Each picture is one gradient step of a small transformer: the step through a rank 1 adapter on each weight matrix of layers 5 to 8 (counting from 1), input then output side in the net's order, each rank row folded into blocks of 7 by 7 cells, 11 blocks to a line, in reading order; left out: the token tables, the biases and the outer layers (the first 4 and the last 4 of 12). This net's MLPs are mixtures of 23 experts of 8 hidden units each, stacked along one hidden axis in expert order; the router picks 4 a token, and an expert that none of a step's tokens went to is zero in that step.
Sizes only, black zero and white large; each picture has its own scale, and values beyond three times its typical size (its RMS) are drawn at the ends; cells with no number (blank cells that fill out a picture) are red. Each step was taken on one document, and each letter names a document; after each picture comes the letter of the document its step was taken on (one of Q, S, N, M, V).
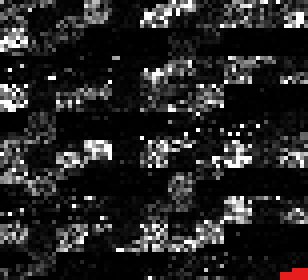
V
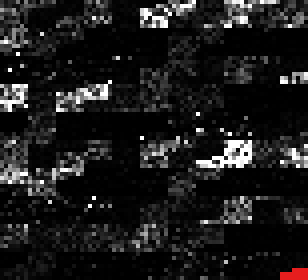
V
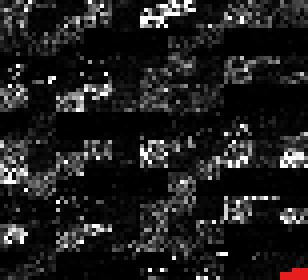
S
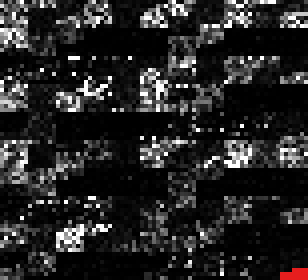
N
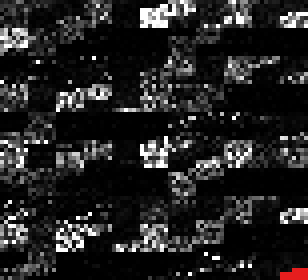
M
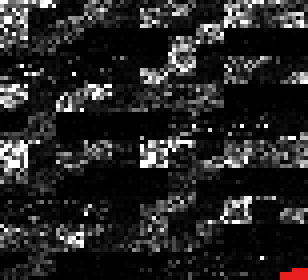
N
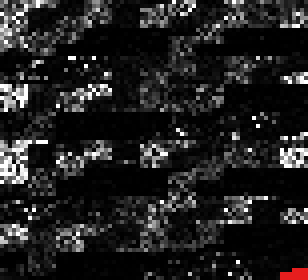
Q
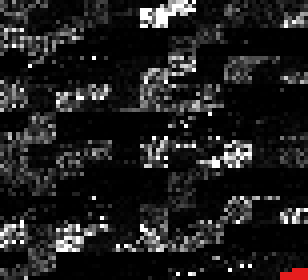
M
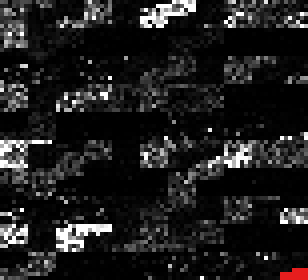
S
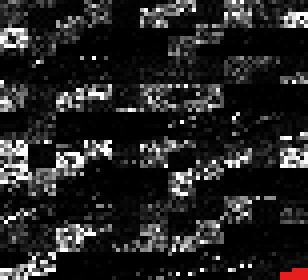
M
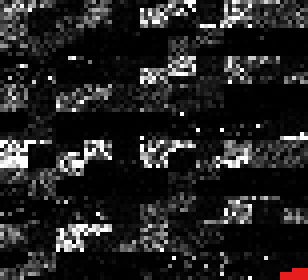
S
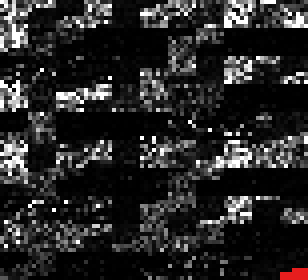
N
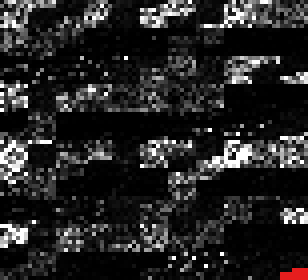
S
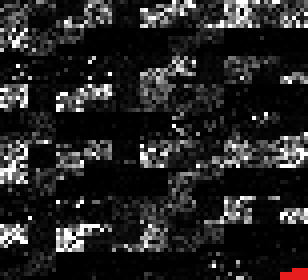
Q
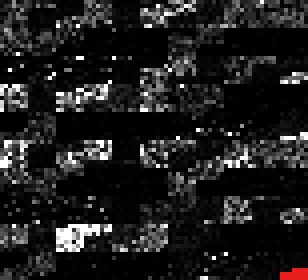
V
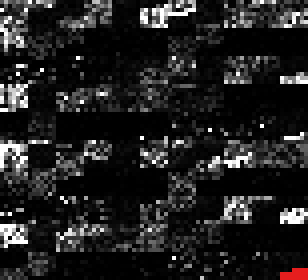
S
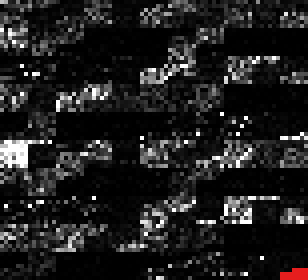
N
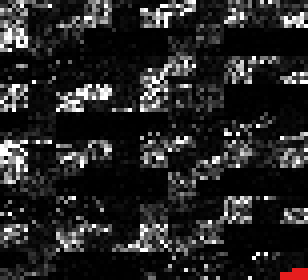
S
